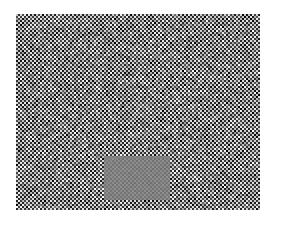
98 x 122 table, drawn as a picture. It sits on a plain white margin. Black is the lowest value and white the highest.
Histogram: two levels. Slope: none. Calmest part: bottom middle. Odd patch: calmer, in the bottom middle. Odd rows or columns: none. Grain: checkered.
